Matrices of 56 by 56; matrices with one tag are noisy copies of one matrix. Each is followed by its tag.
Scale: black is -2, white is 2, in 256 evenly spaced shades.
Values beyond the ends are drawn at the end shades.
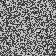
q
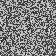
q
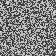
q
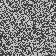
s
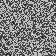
s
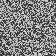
s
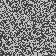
s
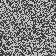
s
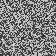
s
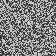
s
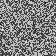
s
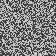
s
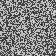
q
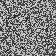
q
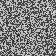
q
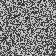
q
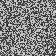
q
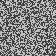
q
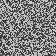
s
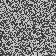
s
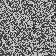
s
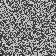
s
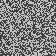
s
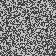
q
